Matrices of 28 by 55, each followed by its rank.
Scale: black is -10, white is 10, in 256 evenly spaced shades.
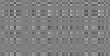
one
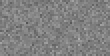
full rank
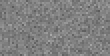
full rank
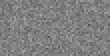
full rank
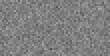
full rank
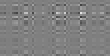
one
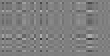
one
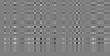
one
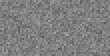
full rank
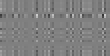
one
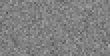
full rank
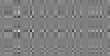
one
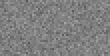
full rank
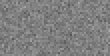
full rank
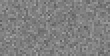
full rank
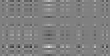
one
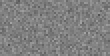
full rank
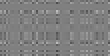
one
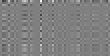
one
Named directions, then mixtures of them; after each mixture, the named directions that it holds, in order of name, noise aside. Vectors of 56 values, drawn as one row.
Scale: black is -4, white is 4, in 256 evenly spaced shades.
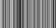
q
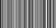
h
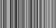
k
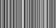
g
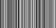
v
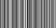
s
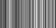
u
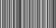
g, h, q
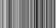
u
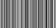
h, k, q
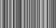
g, q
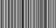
g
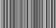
g, h, u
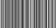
g, h, v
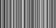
g
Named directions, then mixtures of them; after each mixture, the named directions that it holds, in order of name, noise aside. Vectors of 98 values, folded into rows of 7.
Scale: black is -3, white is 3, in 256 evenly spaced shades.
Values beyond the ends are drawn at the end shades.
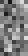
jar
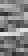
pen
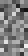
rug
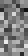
rug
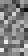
rug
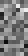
rug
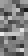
pen, rug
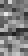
jar, pen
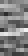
pen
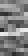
pen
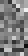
jar, rug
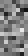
pen, rug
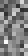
jar, rug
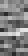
pen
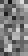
jar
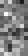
jar, pen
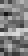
jar, pen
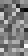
rug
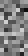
pen, rug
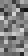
pen, rug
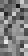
jar, rug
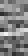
pen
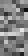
pen, rug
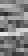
pen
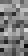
pen, rug
